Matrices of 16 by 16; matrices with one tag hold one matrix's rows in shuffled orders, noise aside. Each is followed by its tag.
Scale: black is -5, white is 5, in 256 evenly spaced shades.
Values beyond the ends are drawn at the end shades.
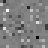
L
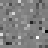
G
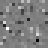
L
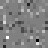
L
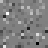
L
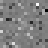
G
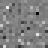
L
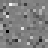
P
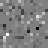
L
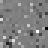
G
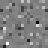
L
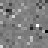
G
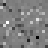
L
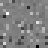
L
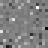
G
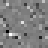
P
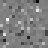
L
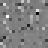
L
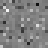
L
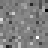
G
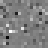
P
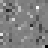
G
